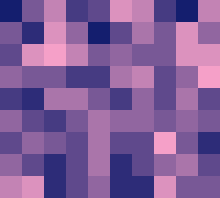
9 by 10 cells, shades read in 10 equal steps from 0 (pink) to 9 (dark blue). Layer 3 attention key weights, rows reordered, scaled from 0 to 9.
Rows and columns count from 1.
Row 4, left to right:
4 5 5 7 7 3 2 6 4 0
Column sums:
47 44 39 46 45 47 40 39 35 37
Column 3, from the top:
2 1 0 5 3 7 5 8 8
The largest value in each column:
9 8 8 7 9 8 8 7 9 8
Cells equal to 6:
16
